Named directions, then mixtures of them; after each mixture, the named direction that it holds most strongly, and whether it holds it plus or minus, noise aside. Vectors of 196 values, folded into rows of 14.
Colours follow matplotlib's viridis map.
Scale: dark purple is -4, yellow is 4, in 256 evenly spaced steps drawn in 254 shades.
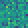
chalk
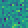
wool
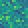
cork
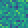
cork, minus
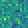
wool, minus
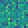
chalk, plus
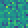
chalk, plus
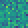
chalk, plus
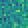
wool, plus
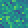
cork, plus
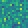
wool, minus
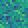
cork, minus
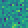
wool, plus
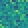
cork, minus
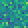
chalk, minus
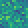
cork, plus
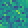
cork, minus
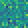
chalk, minus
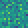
chalk, plus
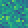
cork, plus
